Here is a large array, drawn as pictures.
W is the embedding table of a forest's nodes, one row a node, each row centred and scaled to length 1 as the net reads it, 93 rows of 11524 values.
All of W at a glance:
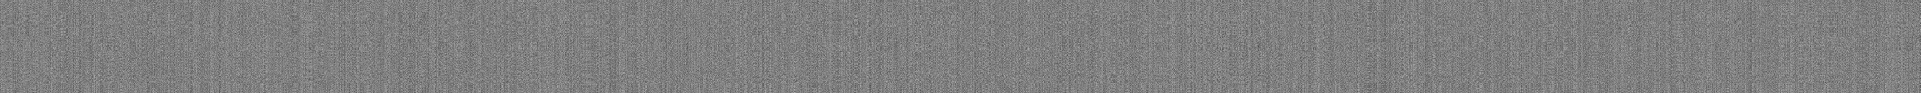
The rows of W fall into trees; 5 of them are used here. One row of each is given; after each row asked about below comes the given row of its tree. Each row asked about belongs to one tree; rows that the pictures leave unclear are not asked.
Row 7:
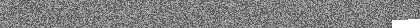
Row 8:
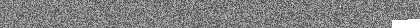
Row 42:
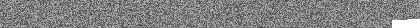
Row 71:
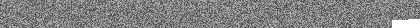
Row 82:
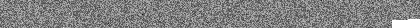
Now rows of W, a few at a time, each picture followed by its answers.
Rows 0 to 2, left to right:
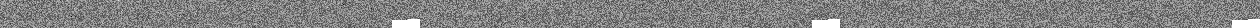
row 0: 71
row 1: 71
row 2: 8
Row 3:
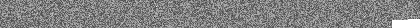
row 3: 82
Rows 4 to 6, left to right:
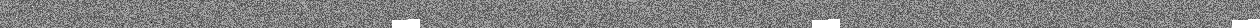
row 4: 7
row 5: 71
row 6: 8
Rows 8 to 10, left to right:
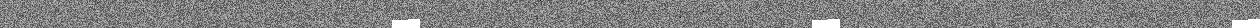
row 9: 7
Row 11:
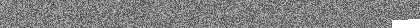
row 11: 71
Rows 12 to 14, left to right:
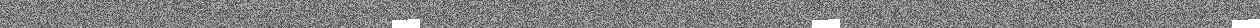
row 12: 82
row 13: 8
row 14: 8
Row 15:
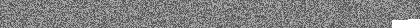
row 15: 82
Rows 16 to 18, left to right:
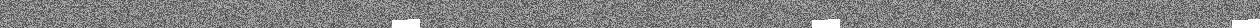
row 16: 82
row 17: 82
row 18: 8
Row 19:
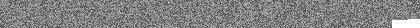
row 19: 82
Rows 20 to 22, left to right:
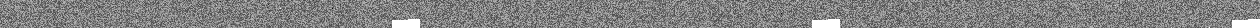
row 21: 7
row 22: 7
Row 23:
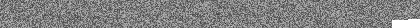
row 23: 7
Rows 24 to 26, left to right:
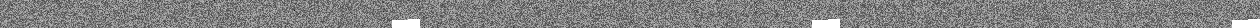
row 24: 82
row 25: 8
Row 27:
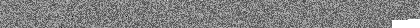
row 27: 71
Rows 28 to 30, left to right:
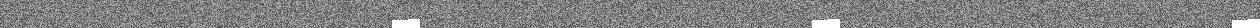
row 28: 82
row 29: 82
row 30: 7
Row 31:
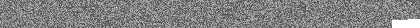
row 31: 82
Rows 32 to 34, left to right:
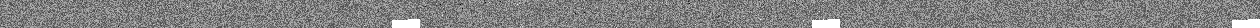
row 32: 82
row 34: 82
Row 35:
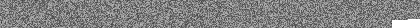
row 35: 7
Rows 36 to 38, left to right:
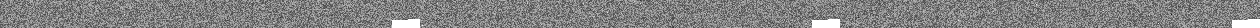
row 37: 71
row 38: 7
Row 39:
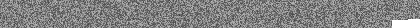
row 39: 8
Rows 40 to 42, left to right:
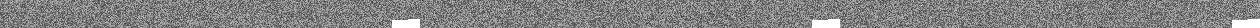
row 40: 8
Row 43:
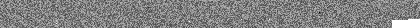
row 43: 71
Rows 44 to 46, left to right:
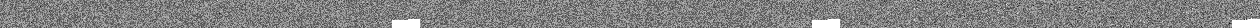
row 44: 7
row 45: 42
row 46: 42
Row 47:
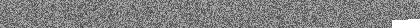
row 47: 71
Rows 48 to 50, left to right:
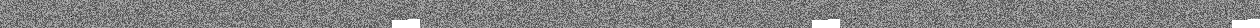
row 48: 71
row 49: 71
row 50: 42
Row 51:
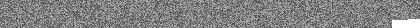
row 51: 82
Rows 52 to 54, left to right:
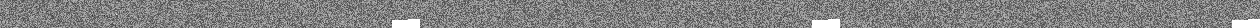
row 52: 7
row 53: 8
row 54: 7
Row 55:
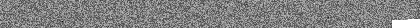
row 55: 7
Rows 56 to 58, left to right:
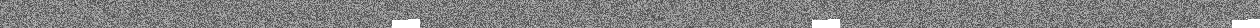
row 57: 82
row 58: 42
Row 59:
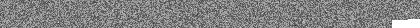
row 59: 7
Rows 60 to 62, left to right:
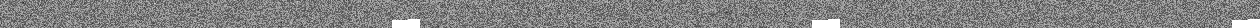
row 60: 82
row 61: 8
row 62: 71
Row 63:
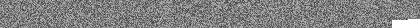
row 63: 82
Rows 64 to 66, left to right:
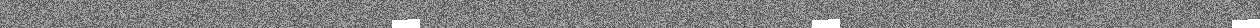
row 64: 7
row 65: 8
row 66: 82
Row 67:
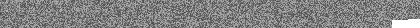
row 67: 8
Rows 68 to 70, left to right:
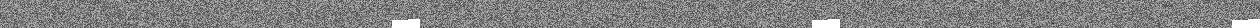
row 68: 8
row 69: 7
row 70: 8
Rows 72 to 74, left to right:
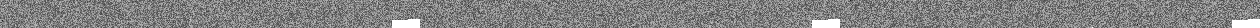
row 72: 8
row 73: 8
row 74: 7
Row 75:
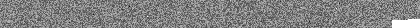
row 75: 42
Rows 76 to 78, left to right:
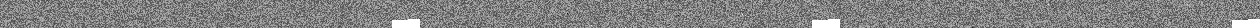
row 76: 82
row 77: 82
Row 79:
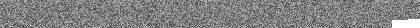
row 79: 71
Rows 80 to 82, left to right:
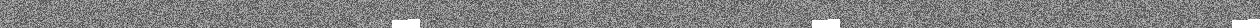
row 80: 42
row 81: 82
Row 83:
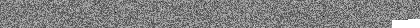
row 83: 8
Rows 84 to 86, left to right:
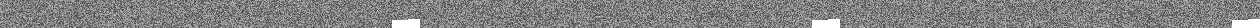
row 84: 7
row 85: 8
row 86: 8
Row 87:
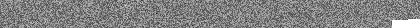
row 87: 8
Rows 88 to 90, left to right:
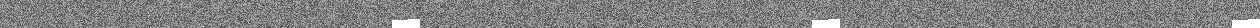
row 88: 82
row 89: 8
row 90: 8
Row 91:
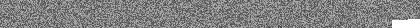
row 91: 82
